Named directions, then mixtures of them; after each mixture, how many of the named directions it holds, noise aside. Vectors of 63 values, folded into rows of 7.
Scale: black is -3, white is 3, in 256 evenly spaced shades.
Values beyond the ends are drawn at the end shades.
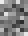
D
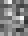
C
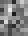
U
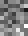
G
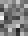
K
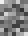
one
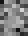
three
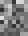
three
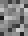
three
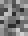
three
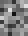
two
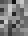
one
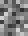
three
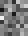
three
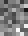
one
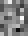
two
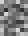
two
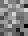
one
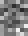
two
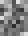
three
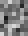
three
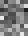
two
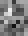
three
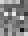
three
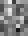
three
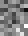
one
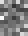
three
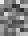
two
